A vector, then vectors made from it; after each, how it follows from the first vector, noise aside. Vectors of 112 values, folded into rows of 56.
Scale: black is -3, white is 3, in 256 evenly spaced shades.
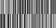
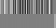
partly zeroed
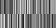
negated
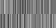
shrunk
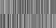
shrunk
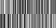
copied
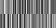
copied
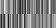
copied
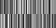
negated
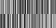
copied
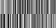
copied
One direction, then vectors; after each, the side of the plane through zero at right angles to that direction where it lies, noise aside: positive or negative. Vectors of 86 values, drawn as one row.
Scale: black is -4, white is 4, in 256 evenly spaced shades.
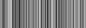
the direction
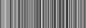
negative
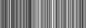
positive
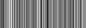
positive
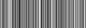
positive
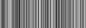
positive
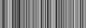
positive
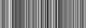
positive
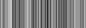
positive
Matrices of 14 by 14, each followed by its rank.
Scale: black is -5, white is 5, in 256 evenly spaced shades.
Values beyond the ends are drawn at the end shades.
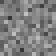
full rank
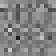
three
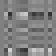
one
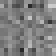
three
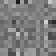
three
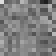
three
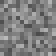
full rank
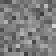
full rank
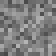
full rank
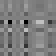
one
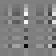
one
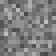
full rank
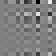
one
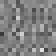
three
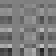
one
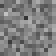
full rank
